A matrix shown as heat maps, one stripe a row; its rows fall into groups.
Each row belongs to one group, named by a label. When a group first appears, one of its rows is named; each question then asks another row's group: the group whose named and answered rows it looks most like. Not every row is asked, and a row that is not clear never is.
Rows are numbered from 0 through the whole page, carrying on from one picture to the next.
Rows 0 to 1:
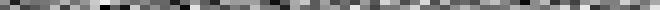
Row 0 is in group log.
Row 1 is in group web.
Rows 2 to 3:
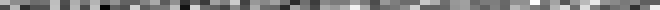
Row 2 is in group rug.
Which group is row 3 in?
web
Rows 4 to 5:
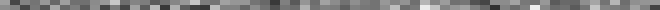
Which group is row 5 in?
rug
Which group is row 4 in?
log
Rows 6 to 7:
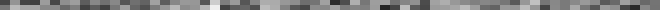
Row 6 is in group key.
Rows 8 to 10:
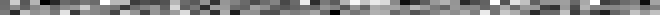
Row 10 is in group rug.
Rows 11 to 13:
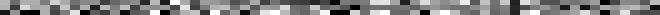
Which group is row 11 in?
rug
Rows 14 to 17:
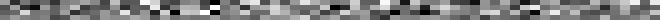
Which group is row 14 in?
log
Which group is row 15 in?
key
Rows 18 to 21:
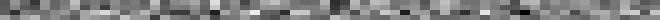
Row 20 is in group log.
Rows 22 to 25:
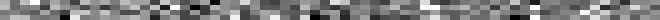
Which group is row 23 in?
rug
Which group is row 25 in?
rug
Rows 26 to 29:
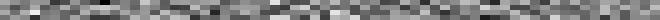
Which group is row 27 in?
log
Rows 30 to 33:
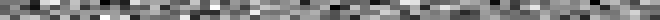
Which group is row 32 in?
log
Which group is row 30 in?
web
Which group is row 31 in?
key
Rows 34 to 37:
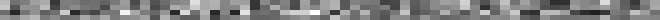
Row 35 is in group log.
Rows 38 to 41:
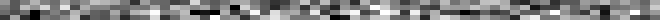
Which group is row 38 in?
log
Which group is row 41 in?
key
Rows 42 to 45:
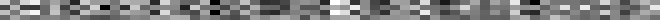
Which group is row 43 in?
web
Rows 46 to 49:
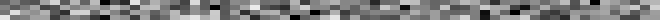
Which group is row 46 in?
web
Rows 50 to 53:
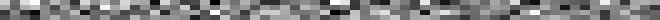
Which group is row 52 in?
key
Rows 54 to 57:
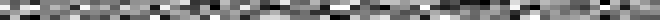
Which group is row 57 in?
key
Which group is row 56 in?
rug
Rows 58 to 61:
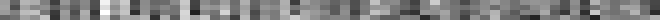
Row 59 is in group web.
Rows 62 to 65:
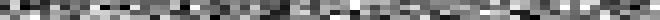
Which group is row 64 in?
log
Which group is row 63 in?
web
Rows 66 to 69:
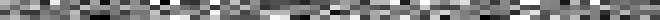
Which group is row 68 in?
key
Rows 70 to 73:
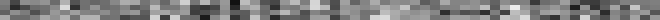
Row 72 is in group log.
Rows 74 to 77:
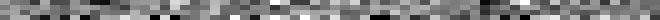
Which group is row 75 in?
rug
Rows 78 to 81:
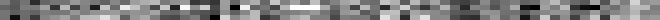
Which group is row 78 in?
log
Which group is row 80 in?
log
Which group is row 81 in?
log
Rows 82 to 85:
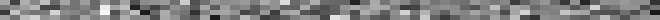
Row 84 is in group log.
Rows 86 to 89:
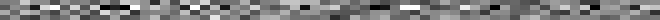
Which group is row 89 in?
key
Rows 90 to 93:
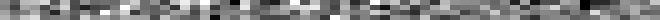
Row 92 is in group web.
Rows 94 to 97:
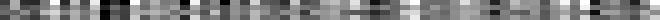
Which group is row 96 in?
web
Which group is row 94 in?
web
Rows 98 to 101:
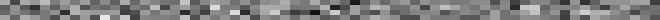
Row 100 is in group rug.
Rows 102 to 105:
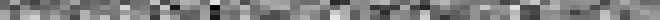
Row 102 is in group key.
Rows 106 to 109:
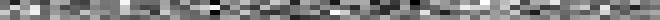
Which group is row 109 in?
rug
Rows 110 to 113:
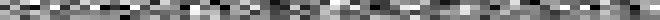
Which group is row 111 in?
web
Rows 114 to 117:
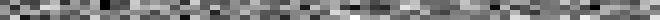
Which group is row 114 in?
web
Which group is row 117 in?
web
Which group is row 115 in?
web
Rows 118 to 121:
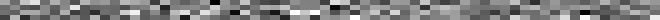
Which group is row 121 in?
web
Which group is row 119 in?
key
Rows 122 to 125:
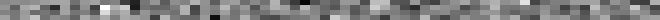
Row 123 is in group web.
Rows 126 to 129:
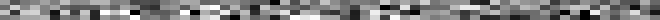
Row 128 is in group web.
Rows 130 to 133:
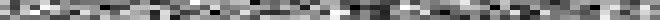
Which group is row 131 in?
web
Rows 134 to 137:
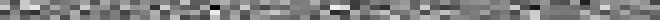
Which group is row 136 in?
key
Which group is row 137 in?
rug
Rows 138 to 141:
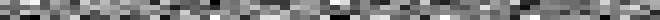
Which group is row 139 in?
log
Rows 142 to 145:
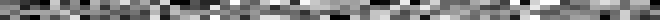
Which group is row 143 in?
rug
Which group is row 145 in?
key
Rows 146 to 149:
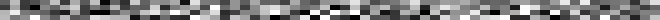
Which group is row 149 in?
log
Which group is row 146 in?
web
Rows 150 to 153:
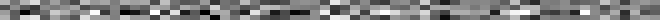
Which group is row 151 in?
key
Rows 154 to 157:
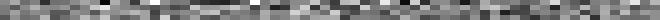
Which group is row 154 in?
log
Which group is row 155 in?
log
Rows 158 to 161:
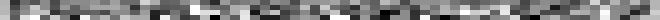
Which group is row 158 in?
log
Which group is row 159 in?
log
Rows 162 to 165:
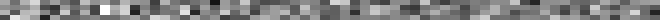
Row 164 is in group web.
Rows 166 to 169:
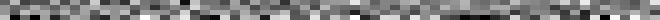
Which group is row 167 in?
log
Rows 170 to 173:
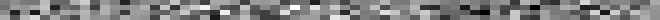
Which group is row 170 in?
rug
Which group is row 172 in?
log
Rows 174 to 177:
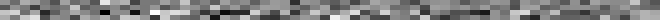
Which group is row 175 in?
key
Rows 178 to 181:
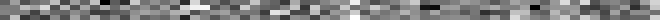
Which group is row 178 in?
web
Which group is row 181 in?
web
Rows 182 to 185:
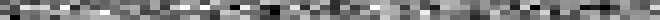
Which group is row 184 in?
log
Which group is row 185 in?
log
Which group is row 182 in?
key
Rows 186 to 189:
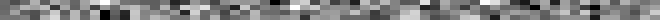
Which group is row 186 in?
log
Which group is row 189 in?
web
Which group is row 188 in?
web
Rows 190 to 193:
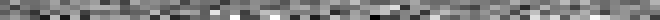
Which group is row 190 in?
web
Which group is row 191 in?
log
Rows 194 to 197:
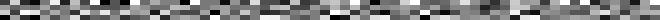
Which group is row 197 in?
key
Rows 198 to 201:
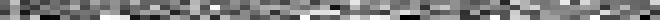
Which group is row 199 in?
key
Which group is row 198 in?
web
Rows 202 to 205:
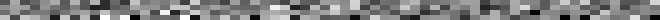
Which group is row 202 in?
web
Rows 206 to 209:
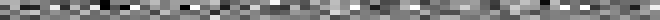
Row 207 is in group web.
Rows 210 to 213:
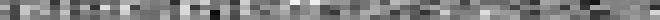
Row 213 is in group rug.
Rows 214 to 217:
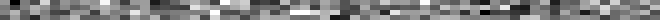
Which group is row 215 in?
log
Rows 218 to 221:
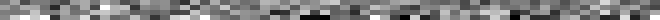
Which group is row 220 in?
log
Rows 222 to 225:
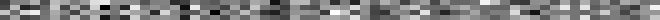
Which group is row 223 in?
web
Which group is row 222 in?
log
